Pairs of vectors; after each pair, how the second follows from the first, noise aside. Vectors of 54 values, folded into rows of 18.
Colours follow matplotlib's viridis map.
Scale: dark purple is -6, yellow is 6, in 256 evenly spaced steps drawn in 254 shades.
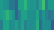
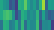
scaled up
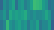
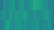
shrunk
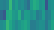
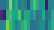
scaled up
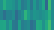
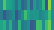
scaled up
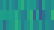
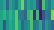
scaled up
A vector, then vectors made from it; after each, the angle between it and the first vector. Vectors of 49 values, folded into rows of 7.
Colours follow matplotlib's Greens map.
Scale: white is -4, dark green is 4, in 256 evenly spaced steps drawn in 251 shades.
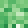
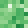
partly opposed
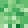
nearly opposite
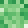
orthogonal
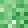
orthogonal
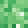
nearly parallel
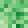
nearly opposite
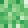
partly aligned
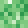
orthogonal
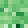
nearly opposite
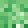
nearly parallel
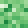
partly aligned
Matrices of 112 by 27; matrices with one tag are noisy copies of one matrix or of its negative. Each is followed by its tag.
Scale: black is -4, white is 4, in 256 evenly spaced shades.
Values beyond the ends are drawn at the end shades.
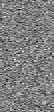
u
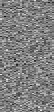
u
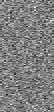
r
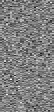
r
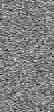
u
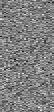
u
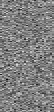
u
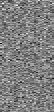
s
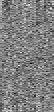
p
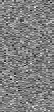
r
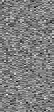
r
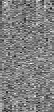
p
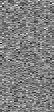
s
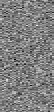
u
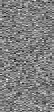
u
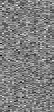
s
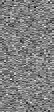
r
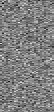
s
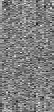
p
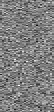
u
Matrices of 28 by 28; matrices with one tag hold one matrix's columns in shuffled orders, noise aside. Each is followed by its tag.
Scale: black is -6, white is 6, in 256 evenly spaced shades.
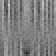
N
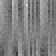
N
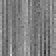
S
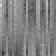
N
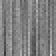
S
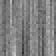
S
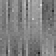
N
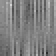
N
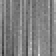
S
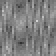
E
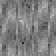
E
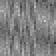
E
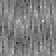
E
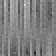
N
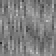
E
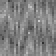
E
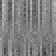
N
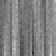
S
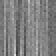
S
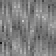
E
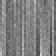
S
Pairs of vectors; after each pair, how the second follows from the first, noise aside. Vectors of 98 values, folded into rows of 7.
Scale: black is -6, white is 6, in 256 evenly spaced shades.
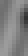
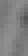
shrunk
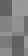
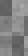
copied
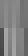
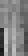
scaled up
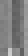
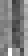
scaled up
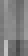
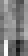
scaled up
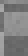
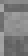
copied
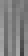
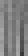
copied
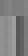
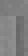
shrunk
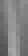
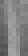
copied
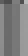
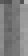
copied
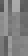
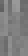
shrunk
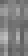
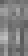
copied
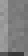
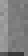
copied
